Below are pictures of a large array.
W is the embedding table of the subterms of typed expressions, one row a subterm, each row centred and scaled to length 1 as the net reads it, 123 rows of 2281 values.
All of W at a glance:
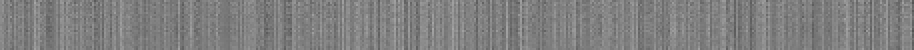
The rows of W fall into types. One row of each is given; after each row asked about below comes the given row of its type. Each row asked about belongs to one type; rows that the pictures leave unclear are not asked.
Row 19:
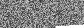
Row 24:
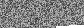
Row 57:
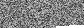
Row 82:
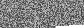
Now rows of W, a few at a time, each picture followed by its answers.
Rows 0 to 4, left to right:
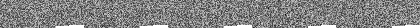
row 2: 82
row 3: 24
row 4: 24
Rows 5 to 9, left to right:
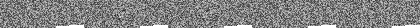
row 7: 57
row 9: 82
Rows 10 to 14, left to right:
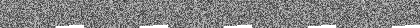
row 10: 82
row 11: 19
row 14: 19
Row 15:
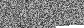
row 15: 57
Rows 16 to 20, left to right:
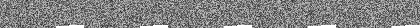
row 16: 24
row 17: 57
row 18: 57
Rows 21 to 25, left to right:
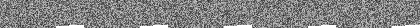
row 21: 24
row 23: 19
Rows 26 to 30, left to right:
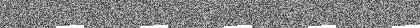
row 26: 24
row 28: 57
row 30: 82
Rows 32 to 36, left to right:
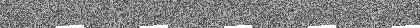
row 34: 24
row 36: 57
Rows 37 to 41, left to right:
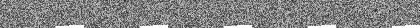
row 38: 82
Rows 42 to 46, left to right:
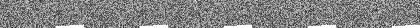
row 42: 19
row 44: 19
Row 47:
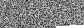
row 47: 24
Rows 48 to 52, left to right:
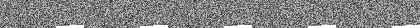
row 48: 24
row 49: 57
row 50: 57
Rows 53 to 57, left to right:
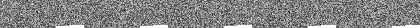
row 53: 82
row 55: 19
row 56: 82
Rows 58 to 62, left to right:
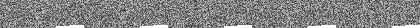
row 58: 57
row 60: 57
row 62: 82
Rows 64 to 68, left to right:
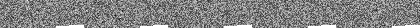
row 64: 19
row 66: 19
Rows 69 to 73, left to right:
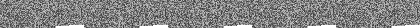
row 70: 82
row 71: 82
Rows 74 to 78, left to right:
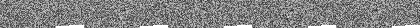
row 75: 57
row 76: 82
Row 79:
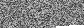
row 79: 57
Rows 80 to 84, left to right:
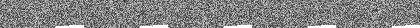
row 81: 19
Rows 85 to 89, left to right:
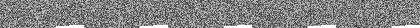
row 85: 57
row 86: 82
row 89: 57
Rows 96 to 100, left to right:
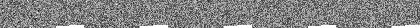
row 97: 82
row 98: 19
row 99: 24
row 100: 82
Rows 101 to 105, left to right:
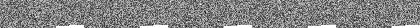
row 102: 24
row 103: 82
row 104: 19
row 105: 82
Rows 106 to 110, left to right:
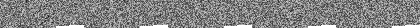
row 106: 57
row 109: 57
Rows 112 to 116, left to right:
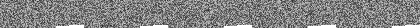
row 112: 82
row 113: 57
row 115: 19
